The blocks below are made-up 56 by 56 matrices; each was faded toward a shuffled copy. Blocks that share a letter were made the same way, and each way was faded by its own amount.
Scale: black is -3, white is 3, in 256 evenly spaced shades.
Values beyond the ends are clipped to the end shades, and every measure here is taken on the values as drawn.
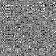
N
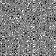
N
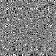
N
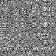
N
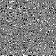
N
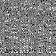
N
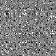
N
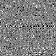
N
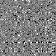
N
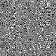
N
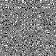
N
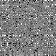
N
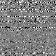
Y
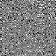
N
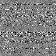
Y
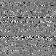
Y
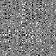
N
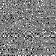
N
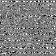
Y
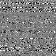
Y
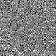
N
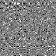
N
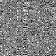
N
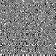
N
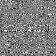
Y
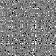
N
